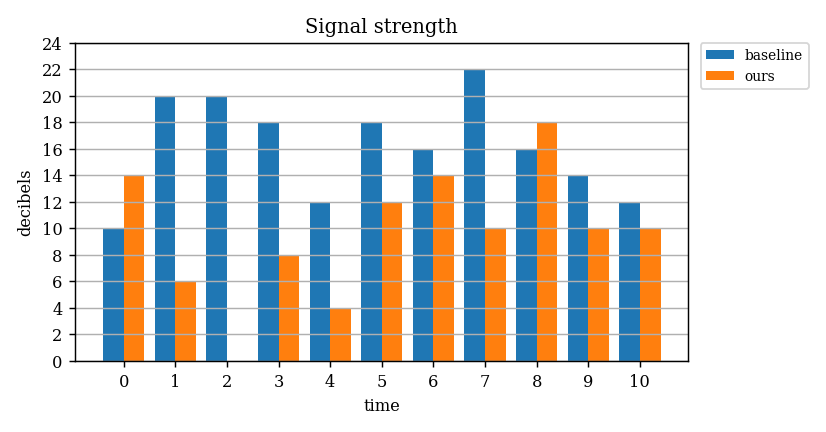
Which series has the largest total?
baseline
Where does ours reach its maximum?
8
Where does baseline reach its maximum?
7
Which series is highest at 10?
baseline
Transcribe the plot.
Title: Signal strength
x-axis: time, ticks 0 1 2 3 4 5 6 7 8 9 10
y-axis: decibels, ticks 0 2 4 6 8 10 12 14 16 18 20 22 24
Legend: baseline, ours
Values:
baseline: 10 20 20 18 12 18 16 22 16 14 12
ours: 14 6 0 8 4 12 14 10 18 10 10
